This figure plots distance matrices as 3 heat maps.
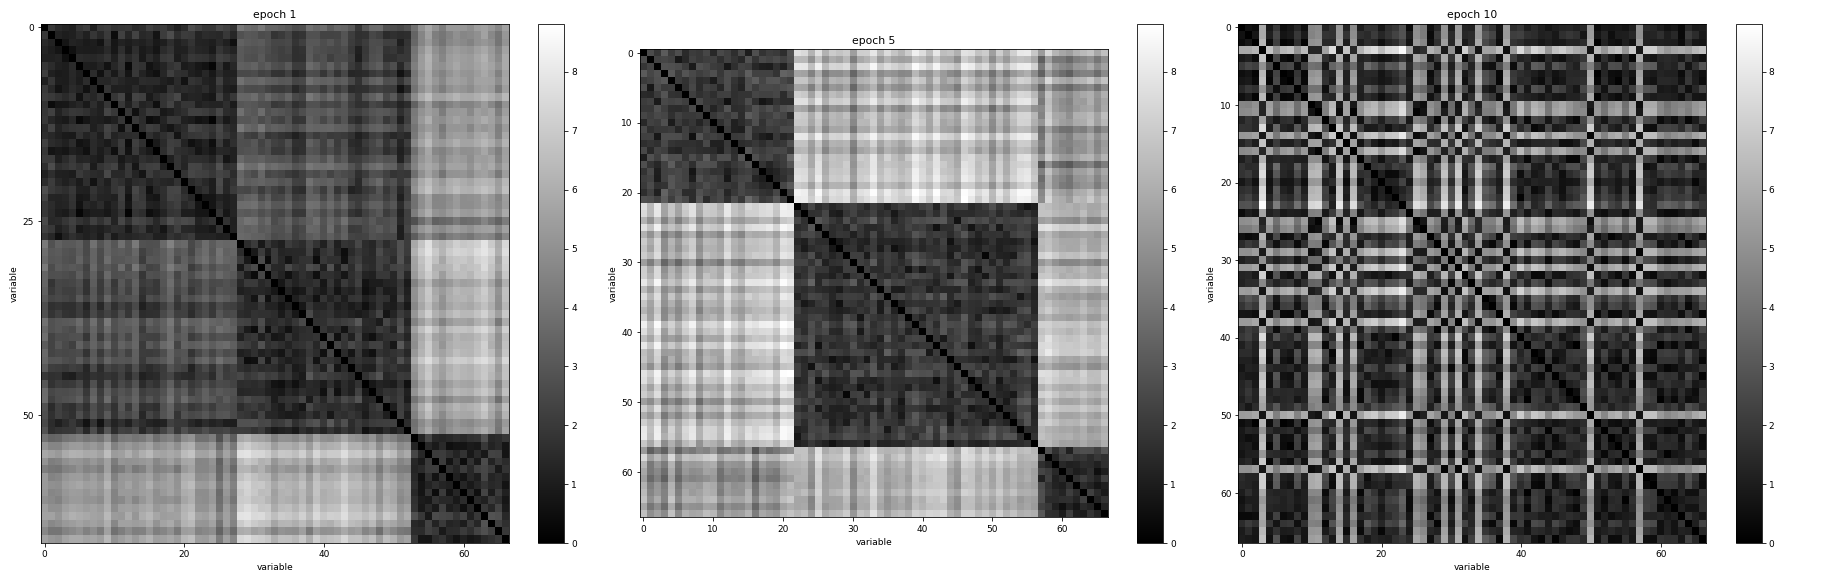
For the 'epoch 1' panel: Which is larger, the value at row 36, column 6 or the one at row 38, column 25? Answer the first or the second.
the second
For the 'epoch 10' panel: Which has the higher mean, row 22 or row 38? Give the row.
38
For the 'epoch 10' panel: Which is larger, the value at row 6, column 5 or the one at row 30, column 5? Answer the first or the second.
the first
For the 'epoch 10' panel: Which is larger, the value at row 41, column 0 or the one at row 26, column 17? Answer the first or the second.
the second
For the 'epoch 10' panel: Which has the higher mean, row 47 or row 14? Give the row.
14
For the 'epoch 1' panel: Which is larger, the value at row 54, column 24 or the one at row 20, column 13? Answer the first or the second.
the first
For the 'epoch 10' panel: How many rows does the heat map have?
67
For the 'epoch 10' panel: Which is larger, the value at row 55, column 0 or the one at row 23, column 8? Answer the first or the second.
the second
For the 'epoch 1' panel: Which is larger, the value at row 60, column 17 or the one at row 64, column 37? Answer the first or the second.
the second
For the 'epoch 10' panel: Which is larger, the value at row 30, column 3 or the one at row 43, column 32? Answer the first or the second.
the first
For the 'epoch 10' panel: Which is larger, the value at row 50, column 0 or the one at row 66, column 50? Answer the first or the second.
the second
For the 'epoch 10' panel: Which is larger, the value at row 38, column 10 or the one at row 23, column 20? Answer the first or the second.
the second
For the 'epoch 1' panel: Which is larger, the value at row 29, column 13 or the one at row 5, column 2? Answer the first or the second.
the first
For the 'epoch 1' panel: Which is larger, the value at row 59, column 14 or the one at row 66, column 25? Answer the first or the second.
the first
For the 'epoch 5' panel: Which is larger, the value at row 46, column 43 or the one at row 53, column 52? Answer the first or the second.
the first
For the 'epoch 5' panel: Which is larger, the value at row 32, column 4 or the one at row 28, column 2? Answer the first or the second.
the second
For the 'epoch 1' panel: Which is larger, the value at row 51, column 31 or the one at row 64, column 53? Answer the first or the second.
the first
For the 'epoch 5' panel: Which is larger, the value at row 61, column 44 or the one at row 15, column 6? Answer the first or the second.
the first
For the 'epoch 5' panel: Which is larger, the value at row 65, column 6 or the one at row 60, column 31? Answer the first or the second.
the second
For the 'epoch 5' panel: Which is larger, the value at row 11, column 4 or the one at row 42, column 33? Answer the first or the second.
the first
